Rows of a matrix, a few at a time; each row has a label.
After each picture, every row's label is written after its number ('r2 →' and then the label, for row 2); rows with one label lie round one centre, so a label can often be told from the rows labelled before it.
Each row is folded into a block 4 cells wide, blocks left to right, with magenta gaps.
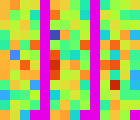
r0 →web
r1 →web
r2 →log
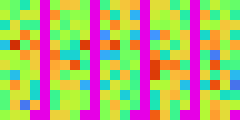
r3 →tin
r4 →web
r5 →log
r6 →web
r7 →log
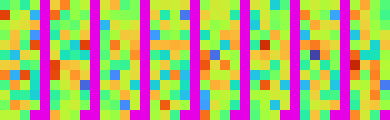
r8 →log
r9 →web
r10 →tin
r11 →log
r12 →web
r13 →tin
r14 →log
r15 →web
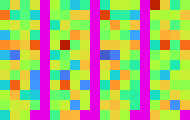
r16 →log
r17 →tin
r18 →log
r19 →tin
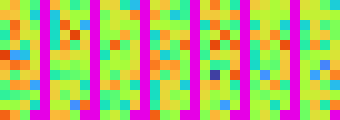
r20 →web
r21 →tin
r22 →tin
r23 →web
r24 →tin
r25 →tin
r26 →tin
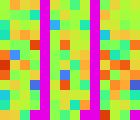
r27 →web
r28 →tin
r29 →web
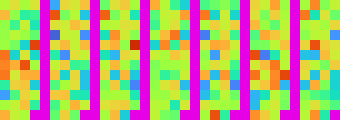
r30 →web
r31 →log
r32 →log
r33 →tin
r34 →log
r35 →web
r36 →log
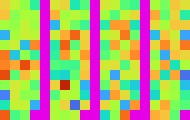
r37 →web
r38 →tin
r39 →tin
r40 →log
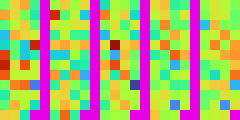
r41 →web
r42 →log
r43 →log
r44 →tin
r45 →tin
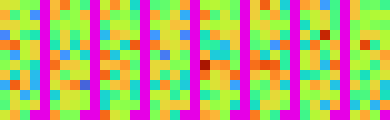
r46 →log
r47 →web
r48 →web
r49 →log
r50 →web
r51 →web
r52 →tin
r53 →tin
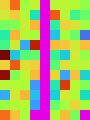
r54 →web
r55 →log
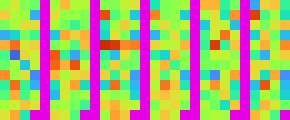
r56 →log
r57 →web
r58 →log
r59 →log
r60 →tin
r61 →log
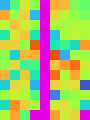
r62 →log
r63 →web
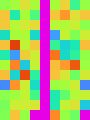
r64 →log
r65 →web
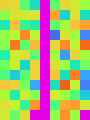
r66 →tin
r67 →log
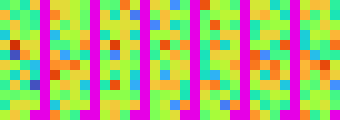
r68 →log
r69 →web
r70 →log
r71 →tin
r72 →tin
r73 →web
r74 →web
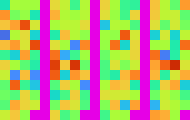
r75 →log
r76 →web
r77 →tin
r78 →web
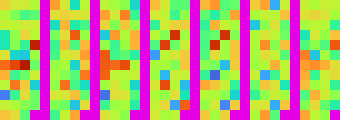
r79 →web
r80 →tin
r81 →web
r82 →tin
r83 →tin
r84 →tin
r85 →web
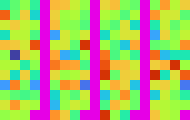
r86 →log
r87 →web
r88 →web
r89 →web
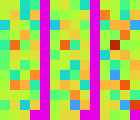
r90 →tin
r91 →tin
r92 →tin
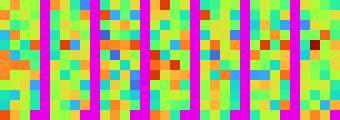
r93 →web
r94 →tin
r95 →log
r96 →web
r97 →log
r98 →tin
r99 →tin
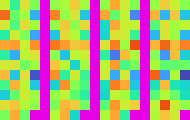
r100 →log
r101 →log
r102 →log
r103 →log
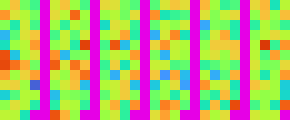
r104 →web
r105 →web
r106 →tin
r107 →log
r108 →tin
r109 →tin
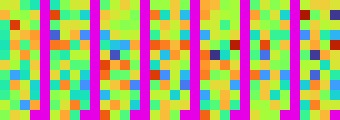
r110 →tin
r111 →log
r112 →web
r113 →log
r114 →web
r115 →log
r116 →log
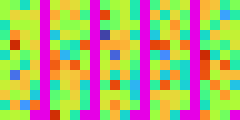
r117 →tin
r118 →web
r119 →log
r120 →log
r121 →web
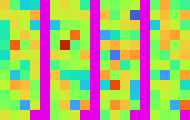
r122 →tin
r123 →tin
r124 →log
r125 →tin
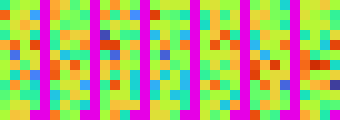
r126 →log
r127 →web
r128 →log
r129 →log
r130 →tin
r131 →web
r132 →web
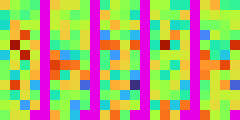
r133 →tin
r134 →web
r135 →log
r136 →tin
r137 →web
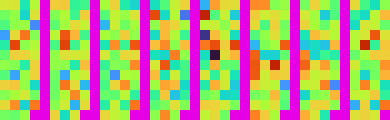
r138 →tin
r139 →tin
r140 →tin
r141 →log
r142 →log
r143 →web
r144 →web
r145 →tin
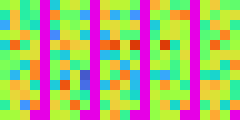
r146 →tin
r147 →log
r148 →log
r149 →tin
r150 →tin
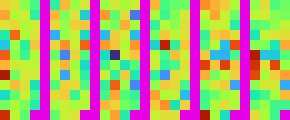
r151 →web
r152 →log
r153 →log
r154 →tin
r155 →web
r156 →web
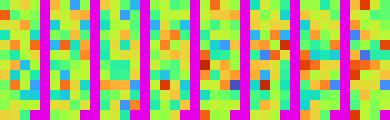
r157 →log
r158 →tin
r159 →tin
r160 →tin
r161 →web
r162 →log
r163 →web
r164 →web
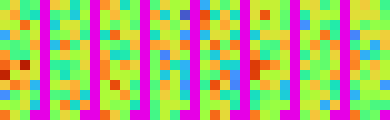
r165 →web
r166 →tin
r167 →web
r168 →log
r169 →log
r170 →web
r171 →tin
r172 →web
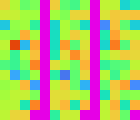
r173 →tin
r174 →tin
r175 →tin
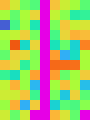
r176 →tin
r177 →web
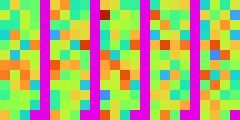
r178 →web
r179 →web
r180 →web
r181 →log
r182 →log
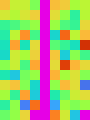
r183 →tin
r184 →web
